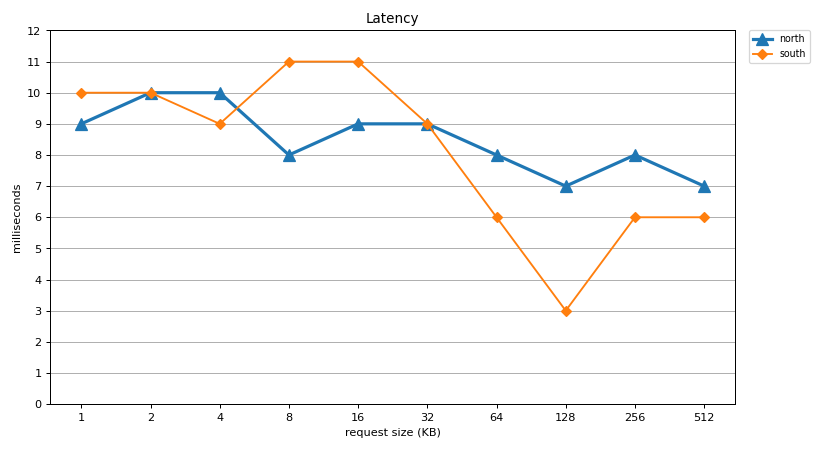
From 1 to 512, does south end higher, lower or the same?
lower
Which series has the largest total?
north
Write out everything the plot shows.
Title: Latency
x-axis: request size (KB), ticks 1 2 4 8 16 32 64 128 256 512
y-axis: milliseconds, ticks 0 1 2 3 4 5 6 7 8 9 10 11 12
Legend: north, south
Values:
north: 9 10 10 8 9 9 8 7 8 7
south: 10 10 9 11 11 9 6 3 6 6
